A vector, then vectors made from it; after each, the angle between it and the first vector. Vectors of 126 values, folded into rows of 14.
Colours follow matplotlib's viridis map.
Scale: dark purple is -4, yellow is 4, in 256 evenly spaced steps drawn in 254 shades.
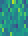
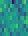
nearly opposite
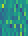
orthogonal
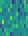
nearly opposite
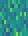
partly aligned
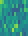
partly opposed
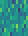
nearly opposite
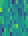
nearly opposite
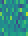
orthogonal
